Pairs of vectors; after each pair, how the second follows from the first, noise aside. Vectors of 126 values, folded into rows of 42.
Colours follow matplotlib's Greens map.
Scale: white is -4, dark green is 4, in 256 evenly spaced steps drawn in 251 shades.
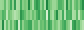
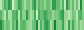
reversed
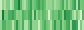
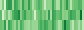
reversed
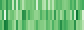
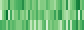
reversed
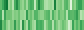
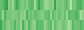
shrunk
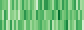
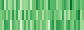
wrapped around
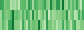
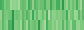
shrunk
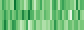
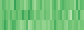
shrunk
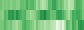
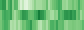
reversed
